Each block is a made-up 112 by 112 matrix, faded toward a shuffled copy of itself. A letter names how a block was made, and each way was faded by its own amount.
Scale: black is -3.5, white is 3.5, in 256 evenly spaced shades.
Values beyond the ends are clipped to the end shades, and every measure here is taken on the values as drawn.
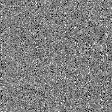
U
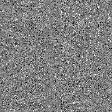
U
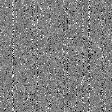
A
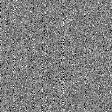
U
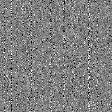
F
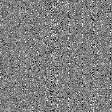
F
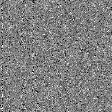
U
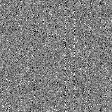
U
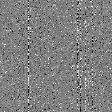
A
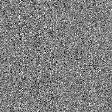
U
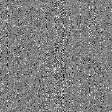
A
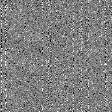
F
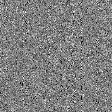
U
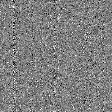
U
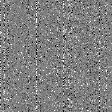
A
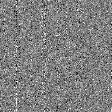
U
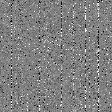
A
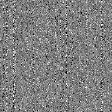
F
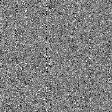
U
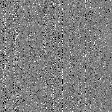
A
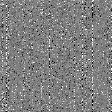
A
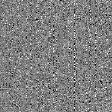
F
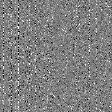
F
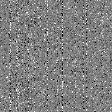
A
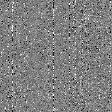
A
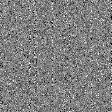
U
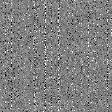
A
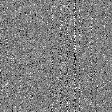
F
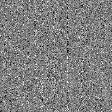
U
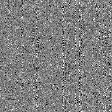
F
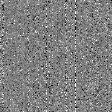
A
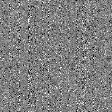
F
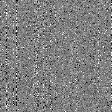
F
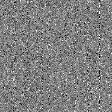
U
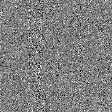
U
